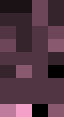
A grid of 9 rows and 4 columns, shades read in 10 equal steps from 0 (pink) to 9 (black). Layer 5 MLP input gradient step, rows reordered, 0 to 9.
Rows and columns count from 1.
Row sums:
28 26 24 22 25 26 24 24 15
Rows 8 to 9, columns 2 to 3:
6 6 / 0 9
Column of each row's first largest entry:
1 1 2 2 4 4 1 1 3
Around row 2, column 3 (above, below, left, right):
5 6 7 7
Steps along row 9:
down up down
